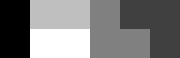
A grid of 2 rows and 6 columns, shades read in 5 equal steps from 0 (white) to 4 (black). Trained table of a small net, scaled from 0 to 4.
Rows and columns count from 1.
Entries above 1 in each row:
4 4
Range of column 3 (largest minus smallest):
1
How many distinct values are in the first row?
4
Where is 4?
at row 1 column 1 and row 2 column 1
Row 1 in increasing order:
1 1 2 3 3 4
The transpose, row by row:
4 4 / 1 0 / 1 0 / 2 2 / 3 2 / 3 3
